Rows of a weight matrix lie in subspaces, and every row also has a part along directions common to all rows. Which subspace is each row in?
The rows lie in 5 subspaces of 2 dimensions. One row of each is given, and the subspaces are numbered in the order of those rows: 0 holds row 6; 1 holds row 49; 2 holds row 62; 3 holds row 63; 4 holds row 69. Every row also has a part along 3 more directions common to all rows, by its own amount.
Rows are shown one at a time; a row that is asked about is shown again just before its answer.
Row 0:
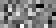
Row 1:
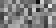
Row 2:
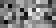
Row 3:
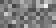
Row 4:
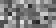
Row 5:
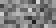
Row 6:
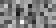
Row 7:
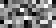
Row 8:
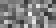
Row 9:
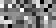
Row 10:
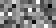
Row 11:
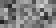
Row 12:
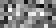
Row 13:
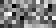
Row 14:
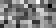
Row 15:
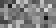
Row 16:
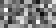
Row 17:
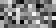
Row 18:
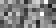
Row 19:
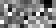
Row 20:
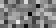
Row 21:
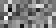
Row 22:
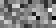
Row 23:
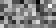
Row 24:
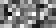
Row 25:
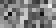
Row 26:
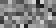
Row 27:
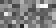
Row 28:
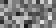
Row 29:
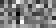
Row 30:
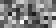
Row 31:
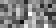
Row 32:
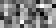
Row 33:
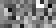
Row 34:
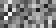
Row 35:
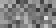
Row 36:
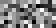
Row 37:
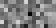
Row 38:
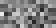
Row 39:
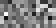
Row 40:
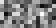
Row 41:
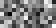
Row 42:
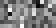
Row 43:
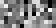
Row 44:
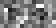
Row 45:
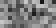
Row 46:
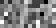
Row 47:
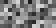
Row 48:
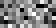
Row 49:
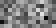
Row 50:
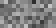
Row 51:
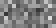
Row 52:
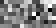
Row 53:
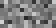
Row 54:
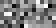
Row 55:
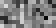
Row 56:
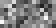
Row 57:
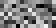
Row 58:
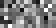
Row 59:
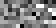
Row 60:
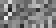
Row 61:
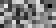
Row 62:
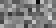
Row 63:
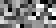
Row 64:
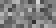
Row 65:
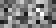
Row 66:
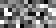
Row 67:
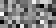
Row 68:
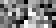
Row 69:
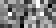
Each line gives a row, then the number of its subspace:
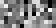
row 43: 3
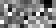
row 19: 3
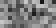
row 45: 4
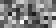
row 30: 0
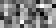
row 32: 3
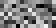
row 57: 2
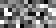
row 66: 0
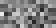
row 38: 2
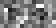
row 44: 1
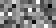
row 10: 2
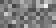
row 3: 3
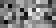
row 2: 1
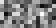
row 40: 3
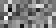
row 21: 4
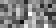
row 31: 0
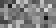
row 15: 1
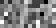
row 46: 4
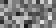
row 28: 2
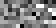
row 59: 3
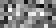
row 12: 4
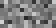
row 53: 2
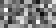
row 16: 1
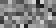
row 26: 2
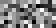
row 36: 0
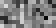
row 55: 3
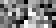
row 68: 0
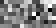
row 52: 3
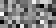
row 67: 2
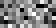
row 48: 1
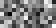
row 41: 4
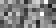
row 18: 4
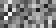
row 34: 4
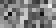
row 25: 4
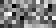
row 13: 3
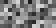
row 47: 2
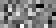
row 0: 4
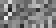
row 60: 4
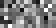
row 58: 1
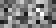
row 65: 1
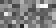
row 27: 3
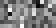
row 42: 4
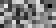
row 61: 0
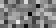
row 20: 0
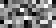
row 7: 2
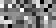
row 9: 1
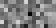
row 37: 0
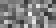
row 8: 0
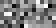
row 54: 3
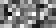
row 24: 2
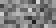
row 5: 2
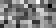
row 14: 0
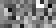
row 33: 1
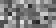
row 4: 0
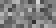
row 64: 2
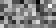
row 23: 0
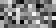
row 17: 0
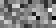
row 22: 3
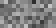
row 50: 2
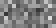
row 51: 4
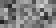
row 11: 1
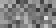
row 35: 1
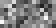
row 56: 1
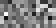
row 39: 4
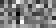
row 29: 0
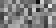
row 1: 4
